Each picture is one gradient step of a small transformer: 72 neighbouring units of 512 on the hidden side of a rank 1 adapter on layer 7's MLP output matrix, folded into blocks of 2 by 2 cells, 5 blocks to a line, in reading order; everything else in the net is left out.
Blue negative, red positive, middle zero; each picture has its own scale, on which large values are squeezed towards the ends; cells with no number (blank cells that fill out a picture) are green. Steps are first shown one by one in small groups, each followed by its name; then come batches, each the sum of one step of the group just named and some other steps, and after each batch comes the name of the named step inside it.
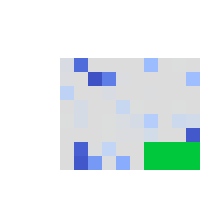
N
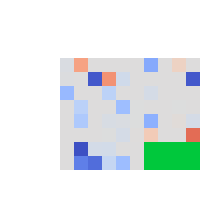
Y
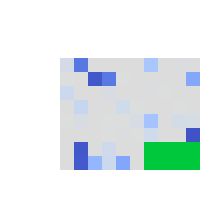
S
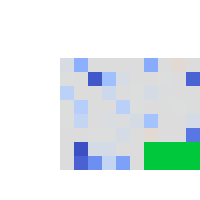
Y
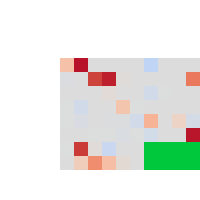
N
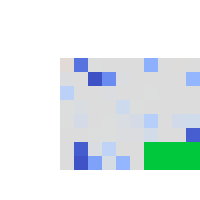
N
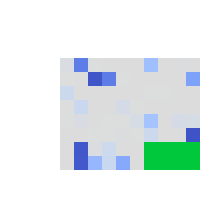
S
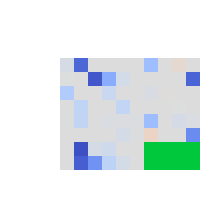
Y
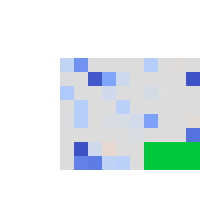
Y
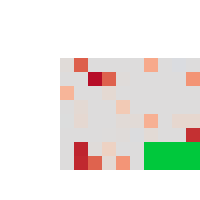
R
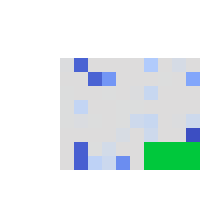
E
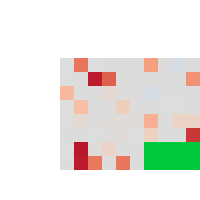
R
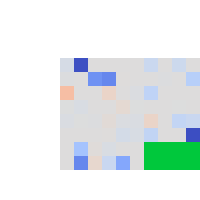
E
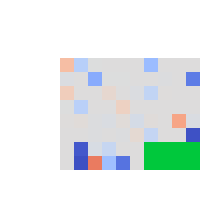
E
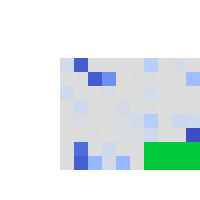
E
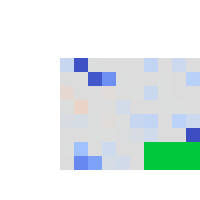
E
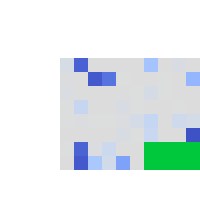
E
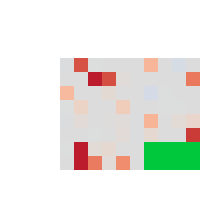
R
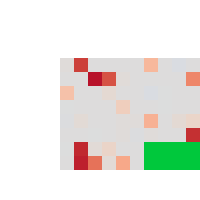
R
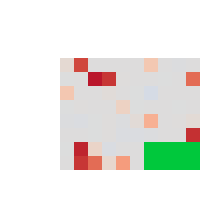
E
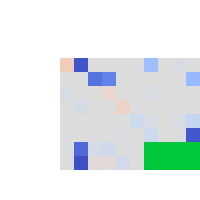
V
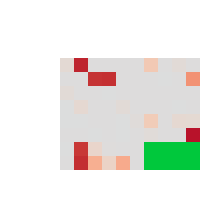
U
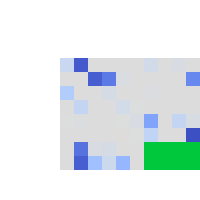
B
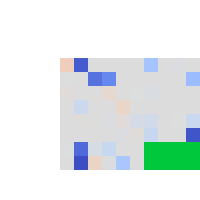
V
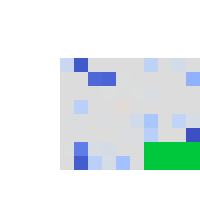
B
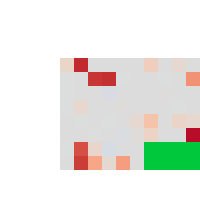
U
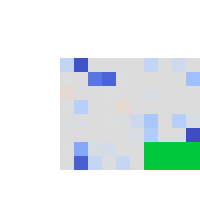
B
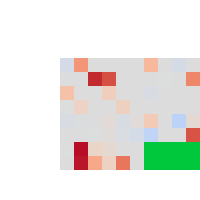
U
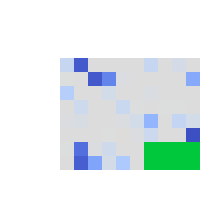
B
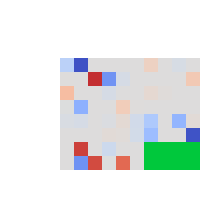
B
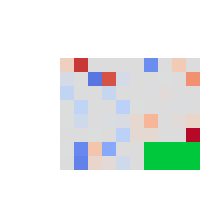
U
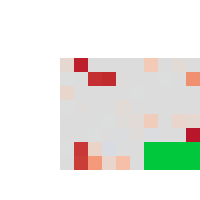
U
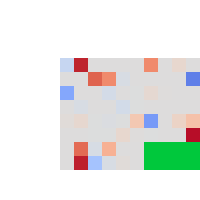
B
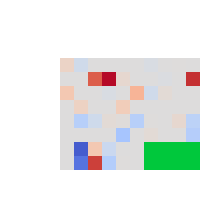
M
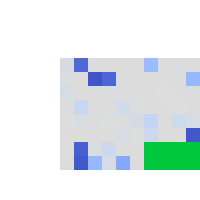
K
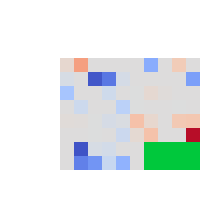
K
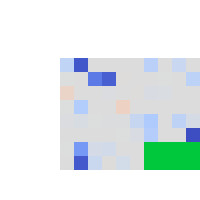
M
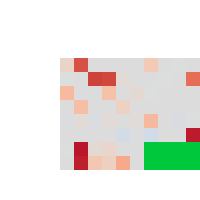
M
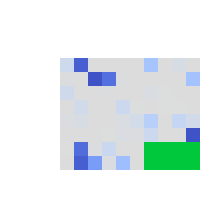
K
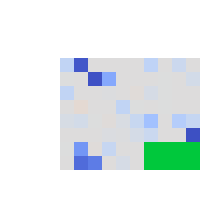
M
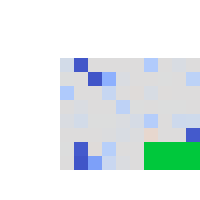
M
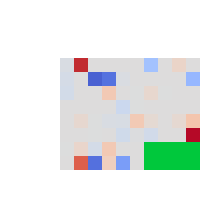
K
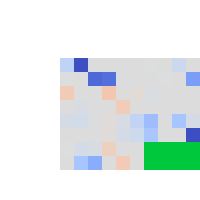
M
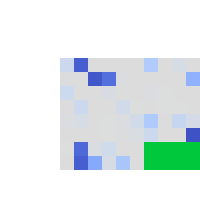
K
